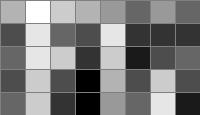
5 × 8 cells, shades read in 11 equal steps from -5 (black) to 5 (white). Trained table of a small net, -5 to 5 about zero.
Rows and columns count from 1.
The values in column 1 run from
-2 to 2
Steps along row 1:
up down down down down up down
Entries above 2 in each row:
2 2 3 2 2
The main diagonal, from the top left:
2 4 3 -5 1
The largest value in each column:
2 5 3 2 4 -1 4 -1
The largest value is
5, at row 1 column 2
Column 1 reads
2 -2 -1 -2 -1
